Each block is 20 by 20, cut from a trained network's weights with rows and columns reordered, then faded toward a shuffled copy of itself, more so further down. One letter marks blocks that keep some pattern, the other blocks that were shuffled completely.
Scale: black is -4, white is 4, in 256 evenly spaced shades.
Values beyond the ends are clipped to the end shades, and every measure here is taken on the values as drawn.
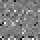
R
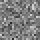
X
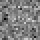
R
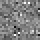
R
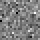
X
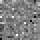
R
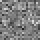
R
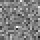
X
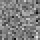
R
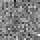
X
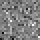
X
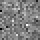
X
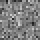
R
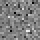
X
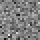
X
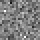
X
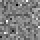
X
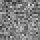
R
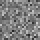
X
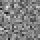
R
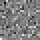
R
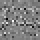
R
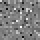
X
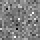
X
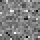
R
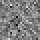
X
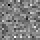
R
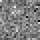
X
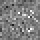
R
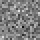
X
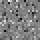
X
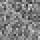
R
